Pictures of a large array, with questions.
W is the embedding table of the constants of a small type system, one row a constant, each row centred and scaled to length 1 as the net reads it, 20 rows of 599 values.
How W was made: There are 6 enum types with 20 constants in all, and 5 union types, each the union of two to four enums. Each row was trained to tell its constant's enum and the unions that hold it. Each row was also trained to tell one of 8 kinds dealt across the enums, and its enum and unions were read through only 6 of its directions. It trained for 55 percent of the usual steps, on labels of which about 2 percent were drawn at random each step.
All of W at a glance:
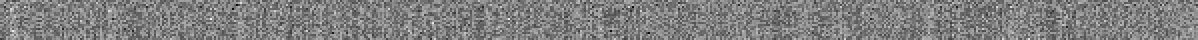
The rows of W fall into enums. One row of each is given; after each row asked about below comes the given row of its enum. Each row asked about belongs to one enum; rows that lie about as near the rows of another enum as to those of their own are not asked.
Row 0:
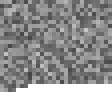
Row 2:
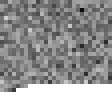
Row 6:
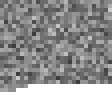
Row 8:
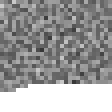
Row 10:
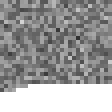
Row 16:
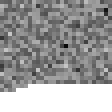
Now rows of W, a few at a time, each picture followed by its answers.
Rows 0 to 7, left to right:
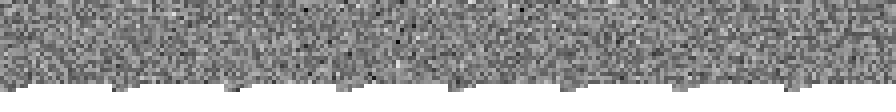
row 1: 10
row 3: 8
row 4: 10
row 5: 10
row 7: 6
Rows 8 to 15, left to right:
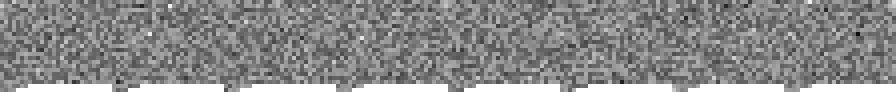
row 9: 2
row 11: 6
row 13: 8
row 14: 16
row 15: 6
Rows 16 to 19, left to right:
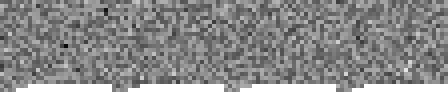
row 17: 6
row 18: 8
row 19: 8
